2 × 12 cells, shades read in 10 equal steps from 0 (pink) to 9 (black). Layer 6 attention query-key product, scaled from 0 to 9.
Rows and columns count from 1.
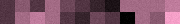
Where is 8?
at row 1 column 8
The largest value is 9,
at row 2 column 9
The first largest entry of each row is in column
8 9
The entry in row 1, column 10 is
3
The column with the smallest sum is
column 12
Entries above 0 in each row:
12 11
